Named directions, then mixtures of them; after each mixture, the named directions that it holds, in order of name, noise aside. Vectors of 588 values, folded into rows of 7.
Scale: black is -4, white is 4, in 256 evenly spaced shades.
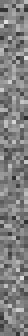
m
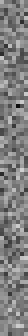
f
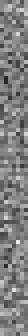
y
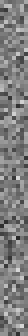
f, m, y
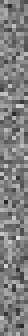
f, m, y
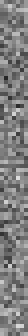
f, y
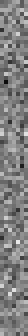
f, y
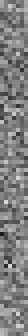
f, y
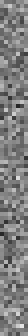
f, m, y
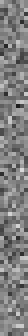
f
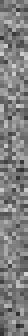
f, m, y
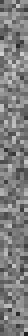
f, m, y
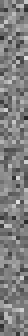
m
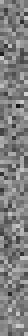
f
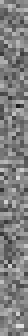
f, y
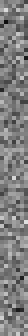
m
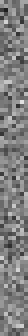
f, m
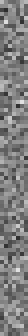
f, m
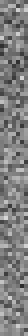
f, m, y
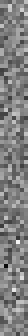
m, y
